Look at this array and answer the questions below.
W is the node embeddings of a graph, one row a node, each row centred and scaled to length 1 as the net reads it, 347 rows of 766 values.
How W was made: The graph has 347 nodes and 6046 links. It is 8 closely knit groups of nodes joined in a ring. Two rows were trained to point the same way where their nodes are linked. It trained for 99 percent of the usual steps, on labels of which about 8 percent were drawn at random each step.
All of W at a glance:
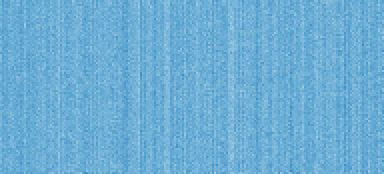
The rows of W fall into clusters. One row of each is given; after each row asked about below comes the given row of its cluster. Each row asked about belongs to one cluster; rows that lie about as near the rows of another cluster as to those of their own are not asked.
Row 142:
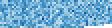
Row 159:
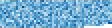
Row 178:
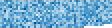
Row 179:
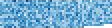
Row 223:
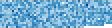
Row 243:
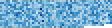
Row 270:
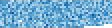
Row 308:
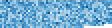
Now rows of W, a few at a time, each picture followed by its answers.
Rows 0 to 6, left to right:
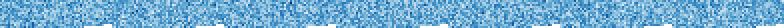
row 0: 179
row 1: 243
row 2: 243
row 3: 159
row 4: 243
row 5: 179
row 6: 308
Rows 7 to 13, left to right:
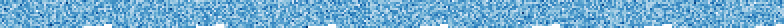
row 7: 243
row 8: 270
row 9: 243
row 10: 243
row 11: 159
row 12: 179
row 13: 159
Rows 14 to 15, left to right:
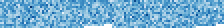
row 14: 308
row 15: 223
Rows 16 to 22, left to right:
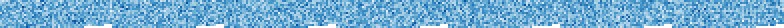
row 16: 159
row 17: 178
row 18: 270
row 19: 142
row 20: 142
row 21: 308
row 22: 223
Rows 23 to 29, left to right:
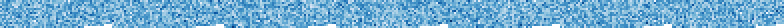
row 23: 243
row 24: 223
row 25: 179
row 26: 308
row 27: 179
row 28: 159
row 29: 270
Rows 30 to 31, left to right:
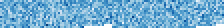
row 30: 308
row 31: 270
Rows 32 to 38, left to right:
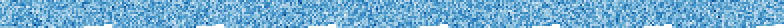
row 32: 223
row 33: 178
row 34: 142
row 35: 223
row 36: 179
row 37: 243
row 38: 179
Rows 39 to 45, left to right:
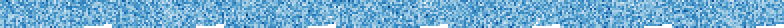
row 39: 308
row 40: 308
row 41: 178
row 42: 270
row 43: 142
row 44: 179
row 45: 179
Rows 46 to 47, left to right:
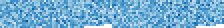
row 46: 159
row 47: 178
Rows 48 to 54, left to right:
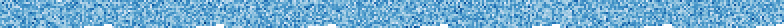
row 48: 179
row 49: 142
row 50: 159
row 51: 142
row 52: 179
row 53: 223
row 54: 142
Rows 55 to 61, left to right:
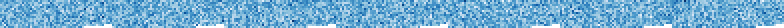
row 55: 243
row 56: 142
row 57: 308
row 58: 142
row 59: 159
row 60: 243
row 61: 270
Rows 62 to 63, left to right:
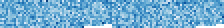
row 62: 308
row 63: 308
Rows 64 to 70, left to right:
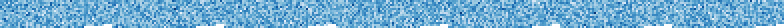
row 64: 178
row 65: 270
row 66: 159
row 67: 142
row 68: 270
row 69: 243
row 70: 223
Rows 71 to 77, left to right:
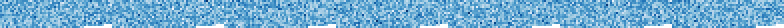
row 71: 223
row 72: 159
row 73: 179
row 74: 159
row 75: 243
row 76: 308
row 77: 270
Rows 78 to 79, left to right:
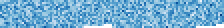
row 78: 159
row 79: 243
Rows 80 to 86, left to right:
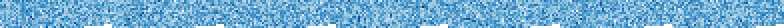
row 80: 142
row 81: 223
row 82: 243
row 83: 308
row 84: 159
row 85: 142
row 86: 223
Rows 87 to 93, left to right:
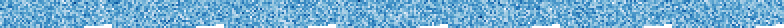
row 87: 178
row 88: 270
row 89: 308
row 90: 223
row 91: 308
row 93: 159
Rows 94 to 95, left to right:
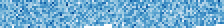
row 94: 142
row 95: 223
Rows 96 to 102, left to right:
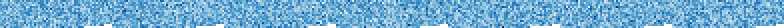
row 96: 142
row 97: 179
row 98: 159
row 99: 308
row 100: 243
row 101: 223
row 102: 223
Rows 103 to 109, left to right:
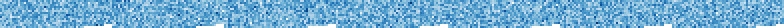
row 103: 223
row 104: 270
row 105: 308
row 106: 178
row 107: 243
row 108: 142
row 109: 159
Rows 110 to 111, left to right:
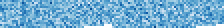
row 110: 142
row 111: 243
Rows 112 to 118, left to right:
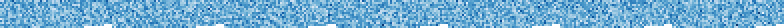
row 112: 308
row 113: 159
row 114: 179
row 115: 179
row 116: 142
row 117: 308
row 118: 243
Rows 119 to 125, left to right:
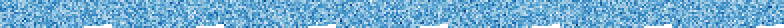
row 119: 178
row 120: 243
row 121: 179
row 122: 159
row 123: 159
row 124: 142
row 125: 178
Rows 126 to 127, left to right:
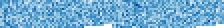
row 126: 270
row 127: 142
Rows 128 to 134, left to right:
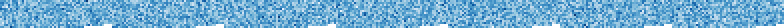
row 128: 270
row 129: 178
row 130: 159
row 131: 178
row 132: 142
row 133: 243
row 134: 223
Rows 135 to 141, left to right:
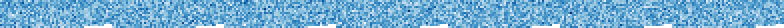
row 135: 308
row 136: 243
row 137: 223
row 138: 178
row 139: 243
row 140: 270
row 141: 308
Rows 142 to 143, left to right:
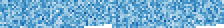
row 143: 308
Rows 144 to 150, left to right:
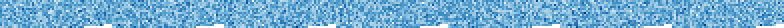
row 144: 243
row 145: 179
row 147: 270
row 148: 179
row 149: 223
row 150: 270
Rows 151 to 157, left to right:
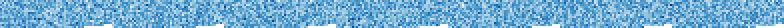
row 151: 179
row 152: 178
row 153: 159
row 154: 223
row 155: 243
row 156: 308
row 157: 159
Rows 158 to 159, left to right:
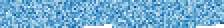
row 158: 243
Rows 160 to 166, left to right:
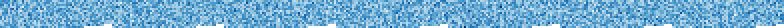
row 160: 270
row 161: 142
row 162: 159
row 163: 243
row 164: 159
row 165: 178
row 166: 243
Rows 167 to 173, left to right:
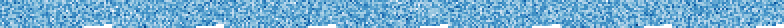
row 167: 243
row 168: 270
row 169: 178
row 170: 179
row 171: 178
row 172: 178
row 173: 142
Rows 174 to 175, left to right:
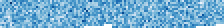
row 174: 223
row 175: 270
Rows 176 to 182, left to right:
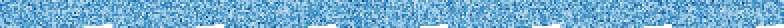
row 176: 159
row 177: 223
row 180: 270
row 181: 223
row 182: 308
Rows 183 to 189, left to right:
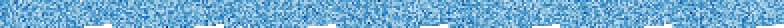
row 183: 270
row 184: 243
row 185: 159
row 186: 179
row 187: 179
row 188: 142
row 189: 179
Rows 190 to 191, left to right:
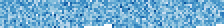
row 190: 308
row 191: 308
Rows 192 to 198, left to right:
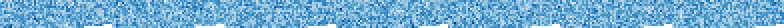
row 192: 179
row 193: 308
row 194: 223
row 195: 178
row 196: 159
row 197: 243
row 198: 223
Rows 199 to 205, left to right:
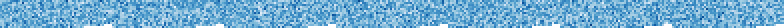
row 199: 159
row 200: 308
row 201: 243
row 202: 223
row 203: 142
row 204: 270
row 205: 179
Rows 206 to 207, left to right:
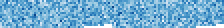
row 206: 223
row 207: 243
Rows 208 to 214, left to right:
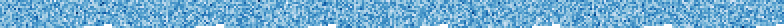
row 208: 223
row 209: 243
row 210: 223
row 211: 178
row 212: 142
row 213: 223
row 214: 243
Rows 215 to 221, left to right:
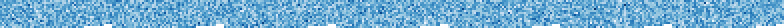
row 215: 243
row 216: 270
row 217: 159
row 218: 142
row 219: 178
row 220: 179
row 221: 142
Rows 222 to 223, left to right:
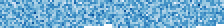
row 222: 243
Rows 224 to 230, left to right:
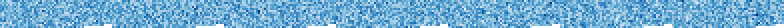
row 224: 142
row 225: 159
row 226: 243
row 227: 142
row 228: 243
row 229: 308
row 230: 178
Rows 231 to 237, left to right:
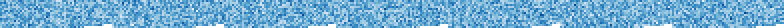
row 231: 179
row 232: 223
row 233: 142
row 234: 223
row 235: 270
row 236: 159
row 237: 179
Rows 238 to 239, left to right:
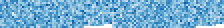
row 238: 159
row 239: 178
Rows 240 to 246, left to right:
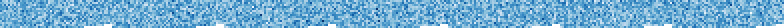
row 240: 142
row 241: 270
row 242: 223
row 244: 243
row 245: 308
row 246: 178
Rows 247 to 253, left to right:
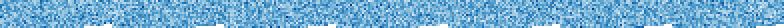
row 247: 159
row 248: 223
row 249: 142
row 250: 159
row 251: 142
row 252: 178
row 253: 179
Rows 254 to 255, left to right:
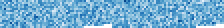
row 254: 178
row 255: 270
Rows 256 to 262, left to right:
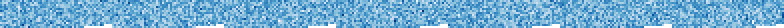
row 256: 142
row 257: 223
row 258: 142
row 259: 270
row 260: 179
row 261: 270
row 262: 308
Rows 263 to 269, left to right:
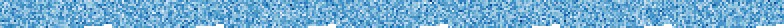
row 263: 179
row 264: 243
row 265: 308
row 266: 159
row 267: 159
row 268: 270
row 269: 142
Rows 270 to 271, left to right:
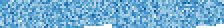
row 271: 308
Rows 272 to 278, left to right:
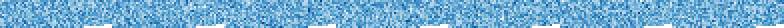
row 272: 159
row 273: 159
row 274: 178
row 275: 308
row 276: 243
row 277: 159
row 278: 243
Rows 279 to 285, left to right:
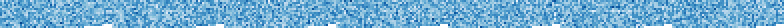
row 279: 179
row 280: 223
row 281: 223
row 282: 179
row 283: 243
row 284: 223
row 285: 179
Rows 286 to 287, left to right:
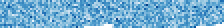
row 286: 308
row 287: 178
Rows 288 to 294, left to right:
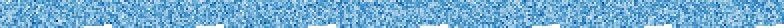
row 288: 223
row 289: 243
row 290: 159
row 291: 308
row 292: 178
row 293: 142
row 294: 308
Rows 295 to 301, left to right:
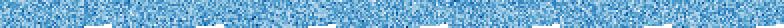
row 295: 178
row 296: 270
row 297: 179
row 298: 159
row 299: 308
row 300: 159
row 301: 270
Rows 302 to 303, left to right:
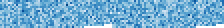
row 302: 142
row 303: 243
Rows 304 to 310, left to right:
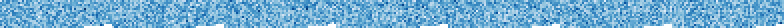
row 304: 243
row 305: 178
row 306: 308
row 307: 308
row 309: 159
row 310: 223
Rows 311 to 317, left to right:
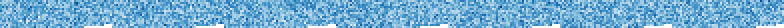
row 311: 142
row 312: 223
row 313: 308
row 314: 179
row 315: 223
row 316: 178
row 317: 142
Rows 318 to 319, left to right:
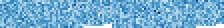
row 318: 159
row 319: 308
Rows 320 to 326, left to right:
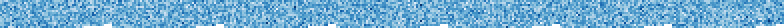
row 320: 159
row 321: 243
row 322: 142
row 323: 179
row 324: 243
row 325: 142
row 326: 308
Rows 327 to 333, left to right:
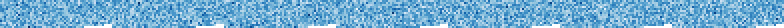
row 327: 142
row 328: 270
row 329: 159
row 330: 270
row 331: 243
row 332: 223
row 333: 142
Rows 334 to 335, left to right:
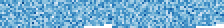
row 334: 243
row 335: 270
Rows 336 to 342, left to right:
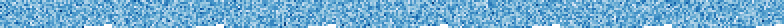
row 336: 243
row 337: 223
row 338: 178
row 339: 159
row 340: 142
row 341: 243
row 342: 270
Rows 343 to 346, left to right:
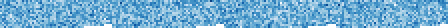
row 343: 243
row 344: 308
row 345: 179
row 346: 308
